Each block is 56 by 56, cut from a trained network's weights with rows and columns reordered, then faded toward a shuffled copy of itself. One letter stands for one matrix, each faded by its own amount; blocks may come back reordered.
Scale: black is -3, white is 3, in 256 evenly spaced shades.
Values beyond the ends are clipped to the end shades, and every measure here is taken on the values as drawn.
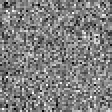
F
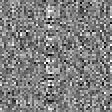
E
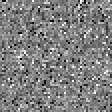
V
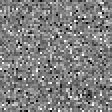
V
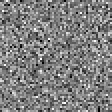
F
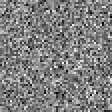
F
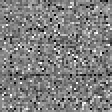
V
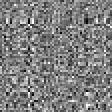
E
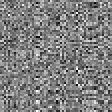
E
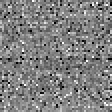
V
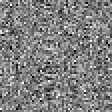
F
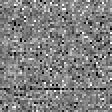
V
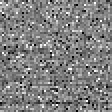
V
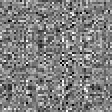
E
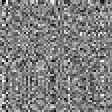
E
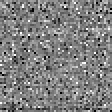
V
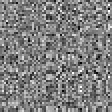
E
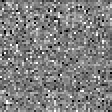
V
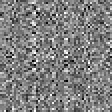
E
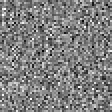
F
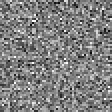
F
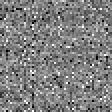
V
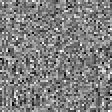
F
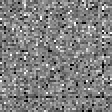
V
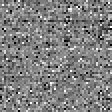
V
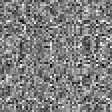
E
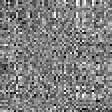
E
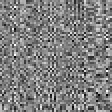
E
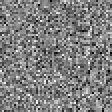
F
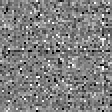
V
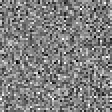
F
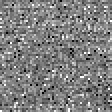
V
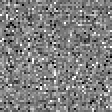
V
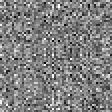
E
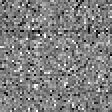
V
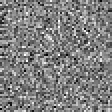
F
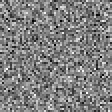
F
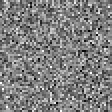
F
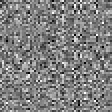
E
